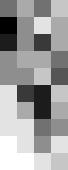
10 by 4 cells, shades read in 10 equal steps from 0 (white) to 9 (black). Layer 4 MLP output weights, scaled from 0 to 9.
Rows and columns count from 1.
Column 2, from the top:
3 4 4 3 4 7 3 1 1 0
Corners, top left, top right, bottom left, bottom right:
5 2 0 2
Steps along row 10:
same up up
